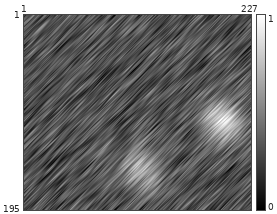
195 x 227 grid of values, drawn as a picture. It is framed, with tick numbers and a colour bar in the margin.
Bumps: two. Odd rows or columns: none. Histogram: skewed, a long tail of high values. Grain: diagonal, up to the right. Ninth with the highest average: middle right.
